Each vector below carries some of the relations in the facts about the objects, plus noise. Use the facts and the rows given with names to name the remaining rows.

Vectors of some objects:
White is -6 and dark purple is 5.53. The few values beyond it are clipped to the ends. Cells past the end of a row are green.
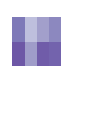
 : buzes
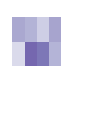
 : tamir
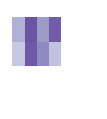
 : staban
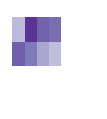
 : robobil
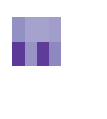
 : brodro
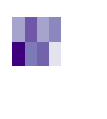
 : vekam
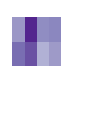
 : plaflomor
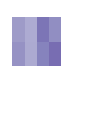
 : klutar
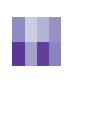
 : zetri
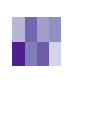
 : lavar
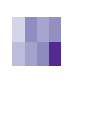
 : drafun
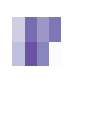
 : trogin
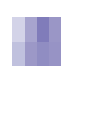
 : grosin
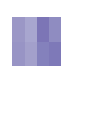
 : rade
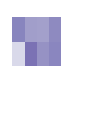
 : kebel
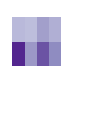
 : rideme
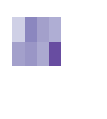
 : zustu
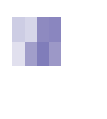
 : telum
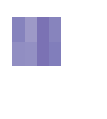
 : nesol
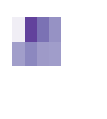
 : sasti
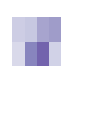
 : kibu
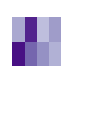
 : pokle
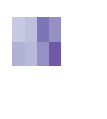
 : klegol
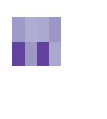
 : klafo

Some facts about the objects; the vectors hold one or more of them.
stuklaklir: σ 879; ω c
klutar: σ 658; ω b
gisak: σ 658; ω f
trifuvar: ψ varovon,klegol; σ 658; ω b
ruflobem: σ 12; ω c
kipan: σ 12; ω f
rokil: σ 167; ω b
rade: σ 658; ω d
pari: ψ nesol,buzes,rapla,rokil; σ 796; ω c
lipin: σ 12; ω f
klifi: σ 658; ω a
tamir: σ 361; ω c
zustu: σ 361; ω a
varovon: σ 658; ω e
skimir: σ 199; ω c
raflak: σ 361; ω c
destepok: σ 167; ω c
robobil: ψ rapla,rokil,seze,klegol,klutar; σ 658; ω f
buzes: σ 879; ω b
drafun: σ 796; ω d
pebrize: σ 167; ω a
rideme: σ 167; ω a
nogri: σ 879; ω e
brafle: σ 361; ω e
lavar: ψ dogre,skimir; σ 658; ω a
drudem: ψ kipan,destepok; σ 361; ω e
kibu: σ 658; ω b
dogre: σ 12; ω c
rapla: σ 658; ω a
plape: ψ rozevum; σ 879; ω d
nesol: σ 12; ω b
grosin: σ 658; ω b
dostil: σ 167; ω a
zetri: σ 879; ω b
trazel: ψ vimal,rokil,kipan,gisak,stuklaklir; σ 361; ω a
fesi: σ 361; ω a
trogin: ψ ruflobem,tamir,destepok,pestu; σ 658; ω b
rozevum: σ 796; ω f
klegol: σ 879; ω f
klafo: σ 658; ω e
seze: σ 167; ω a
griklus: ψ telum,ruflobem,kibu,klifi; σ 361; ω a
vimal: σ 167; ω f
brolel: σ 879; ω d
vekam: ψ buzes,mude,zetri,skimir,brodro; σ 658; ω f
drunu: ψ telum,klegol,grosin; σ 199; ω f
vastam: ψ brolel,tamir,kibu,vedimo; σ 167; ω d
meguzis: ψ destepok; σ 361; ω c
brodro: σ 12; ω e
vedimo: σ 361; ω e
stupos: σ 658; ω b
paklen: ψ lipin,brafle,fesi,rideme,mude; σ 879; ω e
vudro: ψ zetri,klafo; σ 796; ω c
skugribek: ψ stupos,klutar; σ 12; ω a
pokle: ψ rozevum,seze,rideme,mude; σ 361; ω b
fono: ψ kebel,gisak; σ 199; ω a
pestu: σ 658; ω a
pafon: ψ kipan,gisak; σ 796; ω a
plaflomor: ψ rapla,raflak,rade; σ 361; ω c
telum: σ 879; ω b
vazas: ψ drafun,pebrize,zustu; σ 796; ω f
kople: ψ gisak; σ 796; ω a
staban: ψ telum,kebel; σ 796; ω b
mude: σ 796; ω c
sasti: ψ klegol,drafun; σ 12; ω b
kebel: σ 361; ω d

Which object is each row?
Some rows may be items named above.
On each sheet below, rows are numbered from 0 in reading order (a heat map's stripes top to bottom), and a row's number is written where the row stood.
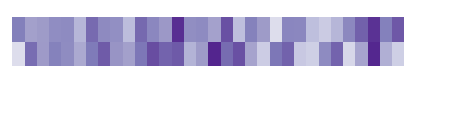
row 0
kebel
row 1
rapla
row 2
rapla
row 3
plaflomor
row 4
vudro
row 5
destepok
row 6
brolel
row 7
trazel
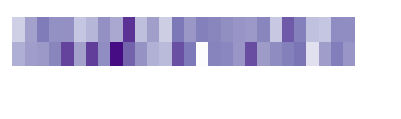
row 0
varovon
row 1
zetri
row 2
pokle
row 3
trogin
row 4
raflak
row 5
rokil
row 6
telum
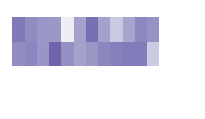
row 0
raflak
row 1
pebrize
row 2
dostil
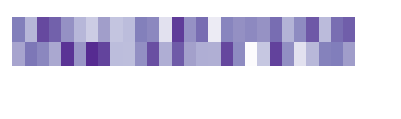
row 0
vimal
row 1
mude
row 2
klegol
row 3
drunu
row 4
vastam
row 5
meguzis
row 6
stuklaklir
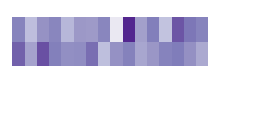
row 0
buzes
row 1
nogri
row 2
vazas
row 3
skugribek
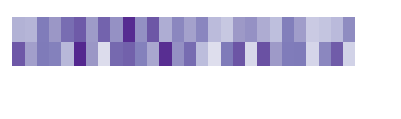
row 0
seze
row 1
drudem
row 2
pari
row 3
plape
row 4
pestu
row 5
seze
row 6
brolel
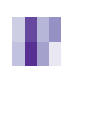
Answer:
griklus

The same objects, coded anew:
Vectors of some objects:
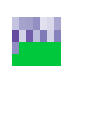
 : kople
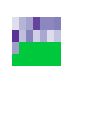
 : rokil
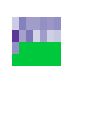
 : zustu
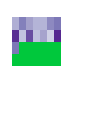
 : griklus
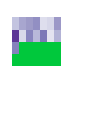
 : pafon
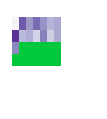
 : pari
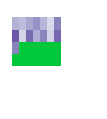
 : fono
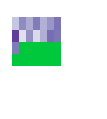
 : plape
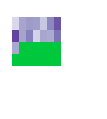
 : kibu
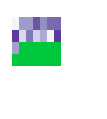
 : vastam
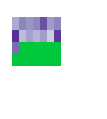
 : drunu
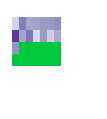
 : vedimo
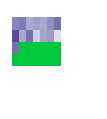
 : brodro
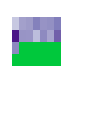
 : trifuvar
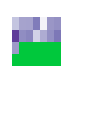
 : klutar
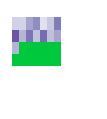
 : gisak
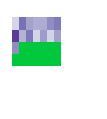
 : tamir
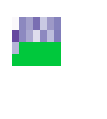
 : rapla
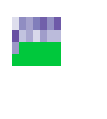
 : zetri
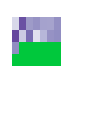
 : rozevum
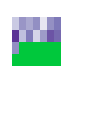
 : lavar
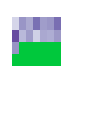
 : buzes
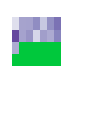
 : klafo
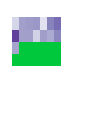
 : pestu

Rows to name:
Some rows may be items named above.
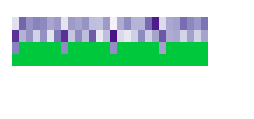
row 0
vazas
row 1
trazel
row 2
trogin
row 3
stuklaklir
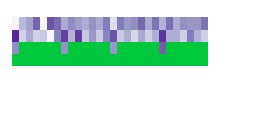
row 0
destepok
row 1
kebel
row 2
skimir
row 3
skugribek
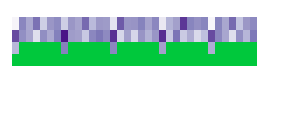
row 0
rapla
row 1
robobil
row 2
vudro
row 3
rokil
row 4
rapla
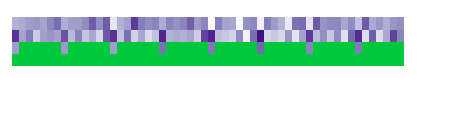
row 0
grosin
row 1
telum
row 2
rokil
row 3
drunu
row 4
drudem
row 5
meguzis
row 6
vazas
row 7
pokle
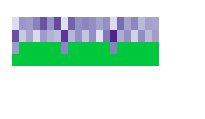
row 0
zetri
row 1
vazas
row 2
plaflomor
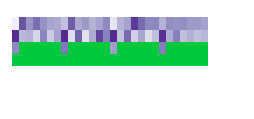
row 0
pari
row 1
pokle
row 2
rokil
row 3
drafun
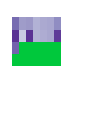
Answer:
staban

